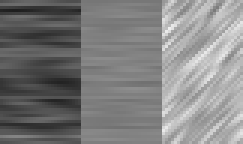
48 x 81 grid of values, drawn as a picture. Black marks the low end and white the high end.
The table splits into one row of 3 panels. Panel 1,1: low, streaked across. Panel 1,2: middling, streaked across, faint in contrast. Panel 1,3: high, slanting up to the right.
